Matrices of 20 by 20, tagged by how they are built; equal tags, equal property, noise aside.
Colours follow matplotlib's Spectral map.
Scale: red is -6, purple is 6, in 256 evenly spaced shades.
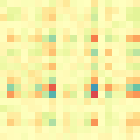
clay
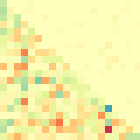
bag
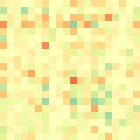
clay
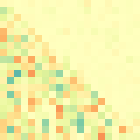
bag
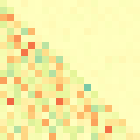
bag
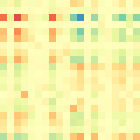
clay
